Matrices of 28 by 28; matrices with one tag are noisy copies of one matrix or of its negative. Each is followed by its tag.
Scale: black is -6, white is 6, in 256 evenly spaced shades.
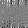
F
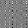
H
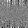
F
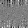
F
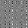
H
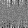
F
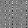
H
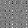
H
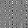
H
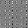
H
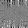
F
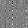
H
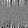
F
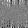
F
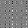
H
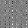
H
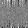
F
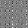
H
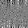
F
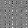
H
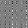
H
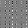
H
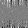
F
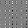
H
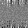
F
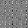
H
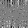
F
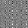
H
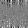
F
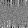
F
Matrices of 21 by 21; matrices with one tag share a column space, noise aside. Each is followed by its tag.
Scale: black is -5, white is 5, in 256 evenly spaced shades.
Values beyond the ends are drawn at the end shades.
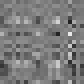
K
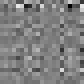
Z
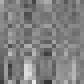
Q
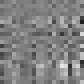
K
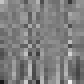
Q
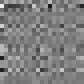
Z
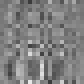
Q
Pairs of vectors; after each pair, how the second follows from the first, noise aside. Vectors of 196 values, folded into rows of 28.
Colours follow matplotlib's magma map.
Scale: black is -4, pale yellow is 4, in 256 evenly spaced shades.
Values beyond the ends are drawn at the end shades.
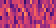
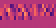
partly zeroed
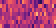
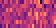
sign-scrambled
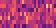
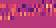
partly zeroed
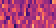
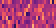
sign-scrambled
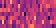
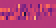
partly zeroed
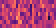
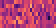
sign-scrambled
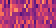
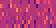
partly zeroed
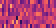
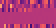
partly zeroed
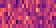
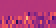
partly zeroed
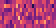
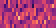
sign-scrambled
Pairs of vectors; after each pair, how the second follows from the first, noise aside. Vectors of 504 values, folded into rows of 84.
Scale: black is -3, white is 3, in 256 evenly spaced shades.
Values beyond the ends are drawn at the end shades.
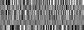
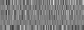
shrunk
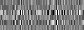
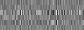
shrunk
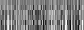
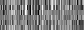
wrapped around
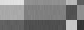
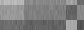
shrunk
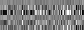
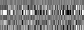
negated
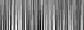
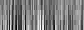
negated
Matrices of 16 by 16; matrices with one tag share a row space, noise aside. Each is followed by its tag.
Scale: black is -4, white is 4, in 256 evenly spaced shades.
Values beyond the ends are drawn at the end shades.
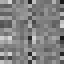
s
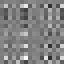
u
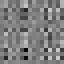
u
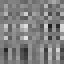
u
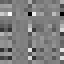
s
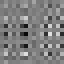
u
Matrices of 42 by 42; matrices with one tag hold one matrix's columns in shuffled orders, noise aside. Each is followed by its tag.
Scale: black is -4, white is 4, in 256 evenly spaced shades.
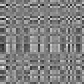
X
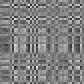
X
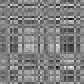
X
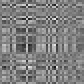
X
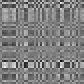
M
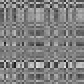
M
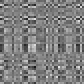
X
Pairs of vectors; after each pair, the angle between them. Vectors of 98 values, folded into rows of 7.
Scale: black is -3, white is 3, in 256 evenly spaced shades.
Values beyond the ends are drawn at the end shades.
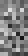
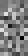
nearly parallel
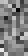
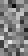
orthogonal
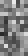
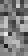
nearly opposite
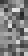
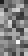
nearly parallel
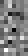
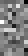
orthogonal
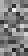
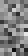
nearly parallel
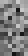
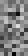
partly aligned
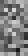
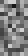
partly aligned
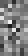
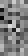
nearly opposite
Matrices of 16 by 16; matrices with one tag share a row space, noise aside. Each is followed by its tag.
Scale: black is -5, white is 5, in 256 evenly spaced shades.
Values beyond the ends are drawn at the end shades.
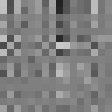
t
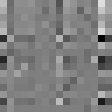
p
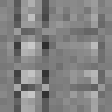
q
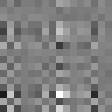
t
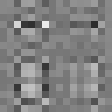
q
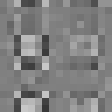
q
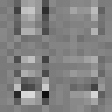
q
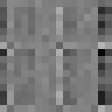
p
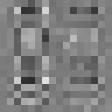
q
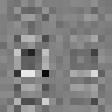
q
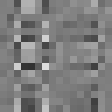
q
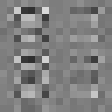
q
